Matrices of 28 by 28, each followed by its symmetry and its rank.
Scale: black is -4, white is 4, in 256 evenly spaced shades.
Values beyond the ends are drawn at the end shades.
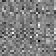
neither, rank five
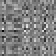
neither, rank three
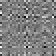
neither, rank three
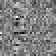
neither, rank five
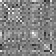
symmetric, rank five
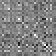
symmetric, rank five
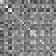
symmetric, rank five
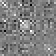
symmetric, rank five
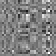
neither, rank three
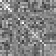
symmetric, rank five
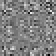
neither, rank five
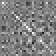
symmetric, rank five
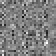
neither, rank five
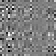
neither, rank three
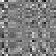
neither, rank three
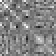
symmetric, rank five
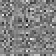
neither, rank five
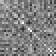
symmetric, rank five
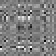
neither, rank three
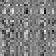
neither, rank three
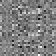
neither, rank five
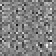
neither, rank five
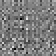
neither, rank five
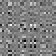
neither, rank three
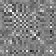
symmetric, rank five
